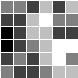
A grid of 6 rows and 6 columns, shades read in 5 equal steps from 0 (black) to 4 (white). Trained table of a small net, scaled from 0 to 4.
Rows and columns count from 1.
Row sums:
12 13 9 14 13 12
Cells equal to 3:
9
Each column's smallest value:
0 1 1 2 1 1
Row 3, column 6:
1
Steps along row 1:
same down up down up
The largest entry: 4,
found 4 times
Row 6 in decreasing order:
3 3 2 2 1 1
